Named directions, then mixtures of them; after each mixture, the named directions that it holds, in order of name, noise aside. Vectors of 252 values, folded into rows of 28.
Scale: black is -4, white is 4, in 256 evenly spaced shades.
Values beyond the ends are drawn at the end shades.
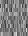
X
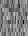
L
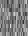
L, X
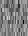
L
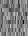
L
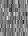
L, X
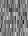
L, X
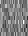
L, X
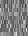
X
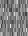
L, X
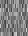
X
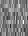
L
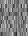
X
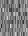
L, X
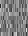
X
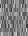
X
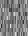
L, X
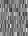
L, X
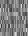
L, X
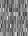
L, X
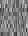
X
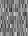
L, X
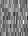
L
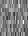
L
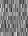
X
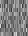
X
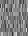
X
